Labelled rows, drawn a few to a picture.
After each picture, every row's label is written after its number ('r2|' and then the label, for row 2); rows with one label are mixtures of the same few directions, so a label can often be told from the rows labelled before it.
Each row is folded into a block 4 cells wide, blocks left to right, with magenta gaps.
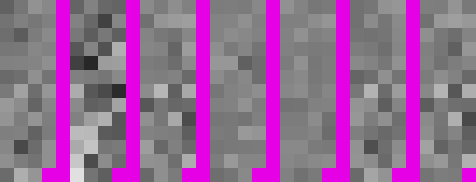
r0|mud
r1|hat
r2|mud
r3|hat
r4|mud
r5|mud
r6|mud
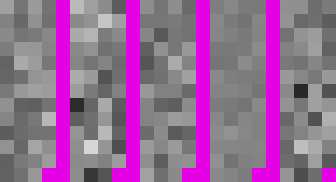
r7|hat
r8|mud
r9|hat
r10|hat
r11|mud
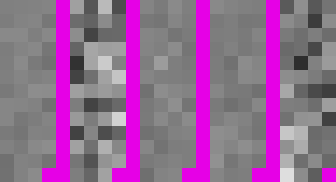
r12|hat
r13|hat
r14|hat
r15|hat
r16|hat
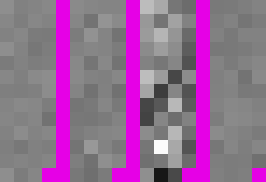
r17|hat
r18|mud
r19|mud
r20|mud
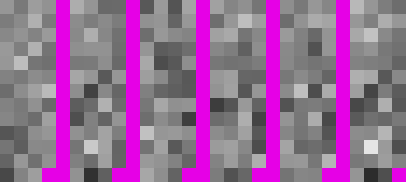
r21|hat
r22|mud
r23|hat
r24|mud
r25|mud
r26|mud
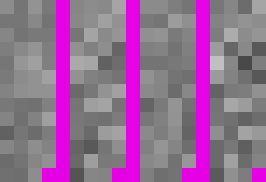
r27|hat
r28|hat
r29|mud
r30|hat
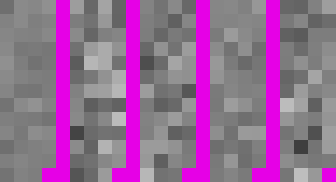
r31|hat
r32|hat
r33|hat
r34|hat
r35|mud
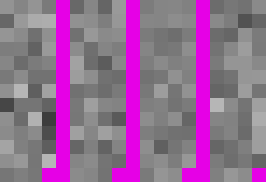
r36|mud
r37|hat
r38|mud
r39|mud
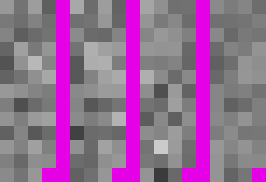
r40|hat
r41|hat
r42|mud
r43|hat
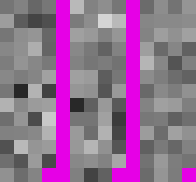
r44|mud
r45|mud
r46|hat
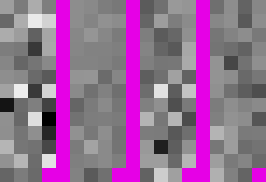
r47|mud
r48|mud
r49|mud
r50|hat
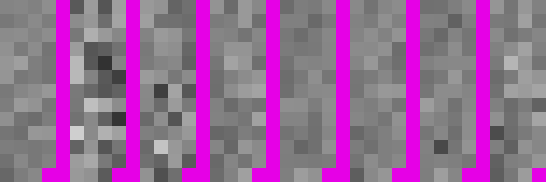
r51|hat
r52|hat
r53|mud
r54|hat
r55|mud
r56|hat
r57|mud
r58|hat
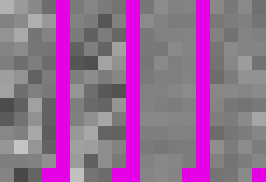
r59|mud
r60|hat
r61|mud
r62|hat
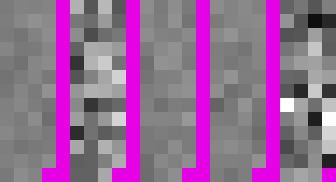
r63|mud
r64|hat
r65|hat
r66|mud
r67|mud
